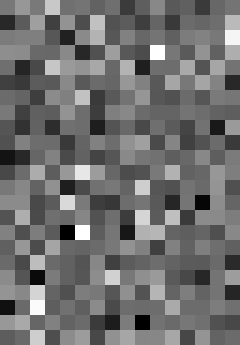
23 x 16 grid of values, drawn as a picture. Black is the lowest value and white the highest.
Mirror symmetry: none. Stripes: none. Grain: fine. Odd rows or columns: none.
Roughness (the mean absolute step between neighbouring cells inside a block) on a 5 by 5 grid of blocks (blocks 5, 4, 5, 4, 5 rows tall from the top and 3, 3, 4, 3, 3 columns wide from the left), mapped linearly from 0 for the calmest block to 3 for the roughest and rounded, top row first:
12211
01001
13111
22120
30211
